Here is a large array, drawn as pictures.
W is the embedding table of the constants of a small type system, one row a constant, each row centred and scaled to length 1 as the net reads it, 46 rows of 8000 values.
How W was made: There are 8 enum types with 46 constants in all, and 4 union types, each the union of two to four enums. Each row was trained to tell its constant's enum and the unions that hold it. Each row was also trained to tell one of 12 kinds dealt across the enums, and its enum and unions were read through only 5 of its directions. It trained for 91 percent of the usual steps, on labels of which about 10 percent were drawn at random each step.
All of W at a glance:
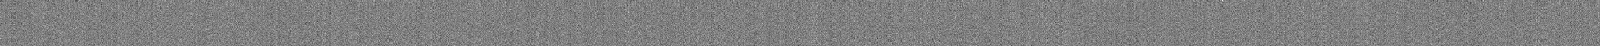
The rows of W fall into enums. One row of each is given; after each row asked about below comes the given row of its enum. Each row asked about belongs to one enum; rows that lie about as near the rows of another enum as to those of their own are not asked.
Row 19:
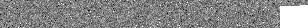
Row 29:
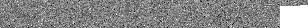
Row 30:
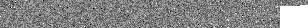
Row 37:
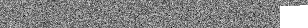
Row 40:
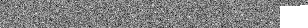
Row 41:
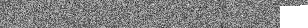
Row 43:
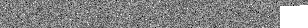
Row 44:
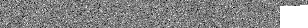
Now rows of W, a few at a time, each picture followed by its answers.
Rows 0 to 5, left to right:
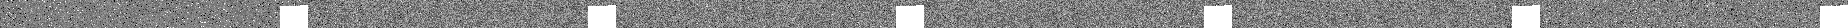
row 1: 30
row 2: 29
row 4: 30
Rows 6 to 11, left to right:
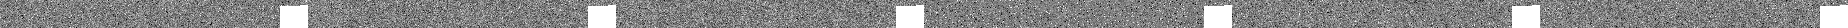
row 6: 40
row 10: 19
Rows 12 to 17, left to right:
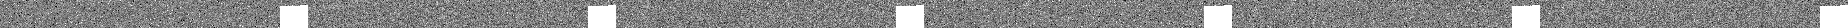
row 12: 41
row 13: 30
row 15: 29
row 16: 41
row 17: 41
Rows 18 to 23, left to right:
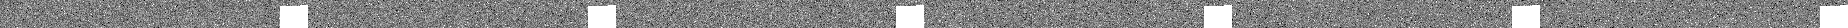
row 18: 30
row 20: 44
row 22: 29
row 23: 41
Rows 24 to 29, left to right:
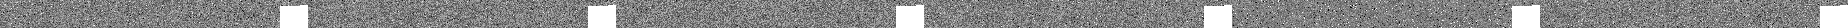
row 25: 30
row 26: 44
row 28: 29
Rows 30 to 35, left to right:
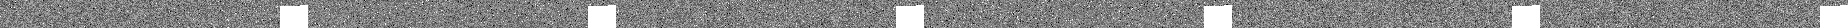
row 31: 43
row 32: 19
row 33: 41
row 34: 43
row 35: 19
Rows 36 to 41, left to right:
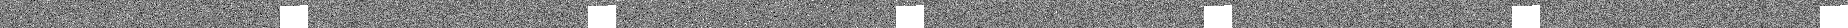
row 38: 19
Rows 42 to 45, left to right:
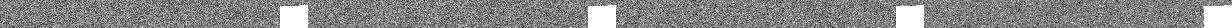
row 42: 19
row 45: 37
